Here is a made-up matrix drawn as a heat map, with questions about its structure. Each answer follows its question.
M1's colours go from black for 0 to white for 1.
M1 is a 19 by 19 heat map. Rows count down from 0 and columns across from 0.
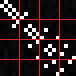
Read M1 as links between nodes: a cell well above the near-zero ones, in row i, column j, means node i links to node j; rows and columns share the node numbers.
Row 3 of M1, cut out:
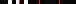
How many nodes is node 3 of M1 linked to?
3
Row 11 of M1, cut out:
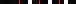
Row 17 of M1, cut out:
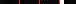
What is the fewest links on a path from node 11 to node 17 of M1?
4
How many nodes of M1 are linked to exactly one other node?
6
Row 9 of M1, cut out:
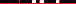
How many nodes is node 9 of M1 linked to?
3
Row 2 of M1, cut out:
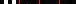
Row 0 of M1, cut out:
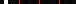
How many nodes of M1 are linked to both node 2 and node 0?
1
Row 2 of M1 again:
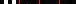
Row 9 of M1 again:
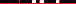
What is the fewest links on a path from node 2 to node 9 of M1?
5
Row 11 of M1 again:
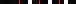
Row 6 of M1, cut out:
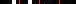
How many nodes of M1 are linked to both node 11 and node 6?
1
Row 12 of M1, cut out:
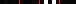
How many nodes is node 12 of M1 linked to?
2
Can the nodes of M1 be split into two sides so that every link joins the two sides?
yes
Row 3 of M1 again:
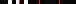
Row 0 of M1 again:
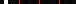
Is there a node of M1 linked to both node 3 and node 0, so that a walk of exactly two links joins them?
no
